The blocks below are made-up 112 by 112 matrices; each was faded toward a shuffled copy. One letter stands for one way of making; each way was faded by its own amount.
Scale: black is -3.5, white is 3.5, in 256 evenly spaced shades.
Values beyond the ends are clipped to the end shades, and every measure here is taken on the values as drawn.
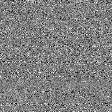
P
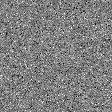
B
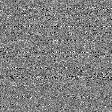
P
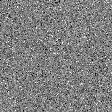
B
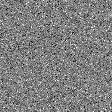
B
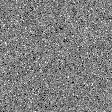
B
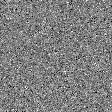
B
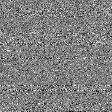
P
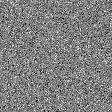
B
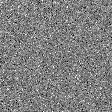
B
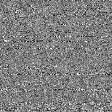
P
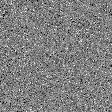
B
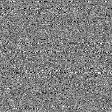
P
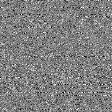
P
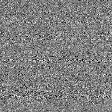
P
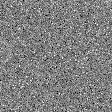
B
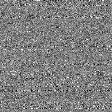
P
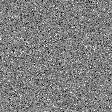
B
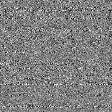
P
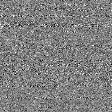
P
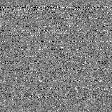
P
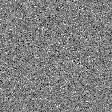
B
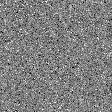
B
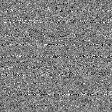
P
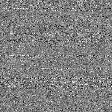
P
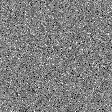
B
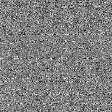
P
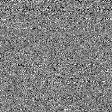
P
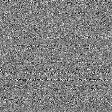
P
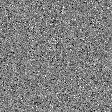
B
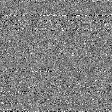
P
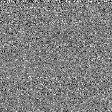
P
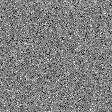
B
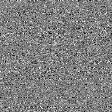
P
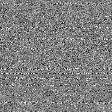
P
